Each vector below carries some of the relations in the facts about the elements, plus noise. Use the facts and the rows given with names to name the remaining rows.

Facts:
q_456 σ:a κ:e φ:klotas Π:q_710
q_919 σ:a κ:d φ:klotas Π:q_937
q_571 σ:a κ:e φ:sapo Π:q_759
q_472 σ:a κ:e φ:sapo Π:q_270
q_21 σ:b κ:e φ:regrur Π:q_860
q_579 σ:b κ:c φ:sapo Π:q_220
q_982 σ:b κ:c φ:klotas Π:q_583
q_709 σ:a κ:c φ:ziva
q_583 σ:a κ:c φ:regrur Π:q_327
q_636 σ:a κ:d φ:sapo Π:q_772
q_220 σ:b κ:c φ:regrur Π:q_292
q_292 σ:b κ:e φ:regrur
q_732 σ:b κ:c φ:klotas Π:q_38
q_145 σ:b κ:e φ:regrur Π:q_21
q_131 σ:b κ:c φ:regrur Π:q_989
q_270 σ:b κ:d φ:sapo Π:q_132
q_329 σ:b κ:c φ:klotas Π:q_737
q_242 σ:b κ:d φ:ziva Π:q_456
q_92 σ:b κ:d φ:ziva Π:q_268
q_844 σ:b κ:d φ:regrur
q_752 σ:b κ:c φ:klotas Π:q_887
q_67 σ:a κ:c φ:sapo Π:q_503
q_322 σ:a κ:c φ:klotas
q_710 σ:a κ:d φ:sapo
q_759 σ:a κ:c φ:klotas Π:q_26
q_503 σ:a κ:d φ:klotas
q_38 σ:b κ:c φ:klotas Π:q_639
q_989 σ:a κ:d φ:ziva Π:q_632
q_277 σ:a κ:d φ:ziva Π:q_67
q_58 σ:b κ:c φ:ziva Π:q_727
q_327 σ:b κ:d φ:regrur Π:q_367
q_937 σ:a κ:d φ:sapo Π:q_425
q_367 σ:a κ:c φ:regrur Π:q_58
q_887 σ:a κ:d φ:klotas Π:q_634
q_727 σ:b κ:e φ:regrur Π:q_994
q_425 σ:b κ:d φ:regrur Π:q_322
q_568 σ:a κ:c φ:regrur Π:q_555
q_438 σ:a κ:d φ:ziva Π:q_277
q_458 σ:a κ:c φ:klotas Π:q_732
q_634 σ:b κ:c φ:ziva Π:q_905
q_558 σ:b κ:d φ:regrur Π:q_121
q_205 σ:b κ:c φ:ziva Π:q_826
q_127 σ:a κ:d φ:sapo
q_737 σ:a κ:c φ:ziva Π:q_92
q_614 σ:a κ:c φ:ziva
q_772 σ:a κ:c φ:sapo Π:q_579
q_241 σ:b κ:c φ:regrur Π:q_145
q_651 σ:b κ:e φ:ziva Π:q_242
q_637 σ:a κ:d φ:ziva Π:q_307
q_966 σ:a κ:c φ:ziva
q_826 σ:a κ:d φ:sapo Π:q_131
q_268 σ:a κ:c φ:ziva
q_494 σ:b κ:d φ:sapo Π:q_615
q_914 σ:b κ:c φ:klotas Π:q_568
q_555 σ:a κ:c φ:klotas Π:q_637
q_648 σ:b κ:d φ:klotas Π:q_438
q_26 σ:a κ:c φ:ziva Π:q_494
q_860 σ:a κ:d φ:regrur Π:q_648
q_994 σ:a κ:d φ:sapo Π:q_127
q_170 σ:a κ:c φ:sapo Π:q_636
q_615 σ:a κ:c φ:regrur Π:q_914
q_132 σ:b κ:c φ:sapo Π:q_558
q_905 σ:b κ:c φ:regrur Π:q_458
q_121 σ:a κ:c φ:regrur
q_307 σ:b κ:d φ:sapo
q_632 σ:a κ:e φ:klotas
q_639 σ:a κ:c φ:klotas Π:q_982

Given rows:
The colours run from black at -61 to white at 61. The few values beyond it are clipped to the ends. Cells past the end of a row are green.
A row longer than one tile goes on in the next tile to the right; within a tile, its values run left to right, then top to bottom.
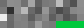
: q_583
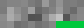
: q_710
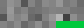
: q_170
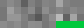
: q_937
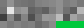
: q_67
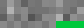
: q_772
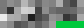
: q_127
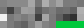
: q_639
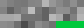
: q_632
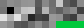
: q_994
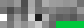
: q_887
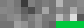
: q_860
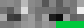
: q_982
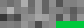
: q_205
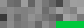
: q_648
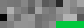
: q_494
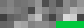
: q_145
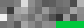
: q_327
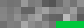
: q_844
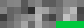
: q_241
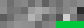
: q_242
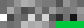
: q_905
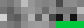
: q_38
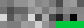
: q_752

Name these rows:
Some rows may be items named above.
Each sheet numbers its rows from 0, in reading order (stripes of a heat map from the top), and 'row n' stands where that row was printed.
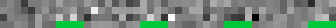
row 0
q_615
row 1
q_307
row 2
q_639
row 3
q_494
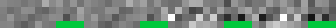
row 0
q_322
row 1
q_322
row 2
q_905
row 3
q_634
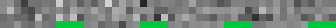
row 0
q_568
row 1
q_651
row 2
q_270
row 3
q_132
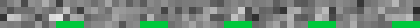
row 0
q_571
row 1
q_92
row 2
q_425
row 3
q_241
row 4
q_438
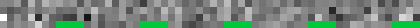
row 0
q_458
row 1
q_914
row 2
q_555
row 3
q_242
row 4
q_145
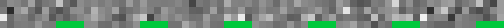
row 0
q_583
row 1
q_710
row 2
q_860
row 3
q_472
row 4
q_637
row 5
q_367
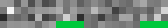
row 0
q_307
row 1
q_121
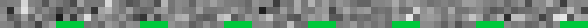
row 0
q_58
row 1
q_327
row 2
q_472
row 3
q_919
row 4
q_503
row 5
q_989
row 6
q_571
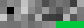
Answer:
q_727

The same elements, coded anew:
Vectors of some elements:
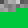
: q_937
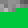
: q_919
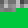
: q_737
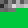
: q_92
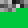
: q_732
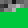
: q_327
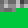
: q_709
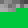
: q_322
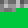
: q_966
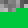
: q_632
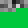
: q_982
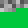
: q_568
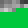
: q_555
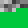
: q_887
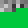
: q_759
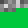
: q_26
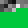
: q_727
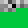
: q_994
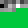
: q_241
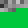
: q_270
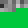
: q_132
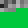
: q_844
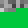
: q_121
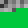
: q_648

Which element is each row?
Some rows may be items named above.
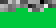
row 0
q_571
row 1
q_905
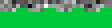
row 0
q_583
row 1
q_241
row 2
q_472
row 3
q_327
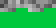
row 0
q_270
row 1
q_503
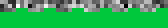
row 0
q_58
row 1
q_241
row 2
q_651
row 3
q_121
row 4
q_367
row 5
q_639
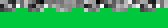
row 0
q_58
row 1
q_727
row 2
q_919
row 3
q_752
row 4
q_637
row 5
q_58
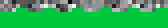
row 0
q_583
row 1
q_205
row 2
q_634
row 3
q_919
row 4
q_307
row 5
q_329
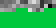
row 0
q_860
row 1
q_458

